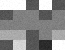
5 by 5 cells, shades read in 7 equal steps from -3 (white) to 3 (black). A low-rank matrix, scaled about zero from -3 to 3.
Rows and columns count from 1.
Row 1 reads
-3 -3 1 -3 1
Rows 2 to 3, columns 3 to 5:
0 1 0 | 0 0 0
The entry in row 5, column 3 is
1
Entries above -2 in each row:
2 5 5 5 3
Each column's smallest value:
-3 -3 0 -3 -3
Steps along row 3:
same same same same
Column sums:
-2 -6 3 0 -3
